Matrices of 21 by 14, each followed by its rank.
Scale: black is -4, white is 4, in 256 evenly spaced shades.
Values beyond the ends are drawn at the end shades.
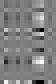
one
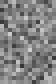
full rank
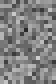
full rank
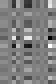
one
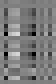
one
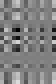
one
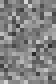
full rank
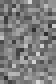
full rank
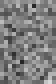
full rank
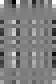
one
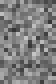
full rank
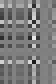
one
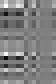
one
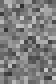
full rank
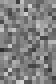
full rank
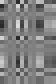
one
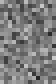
full rank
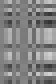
one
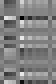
one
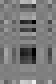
one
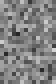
full rank
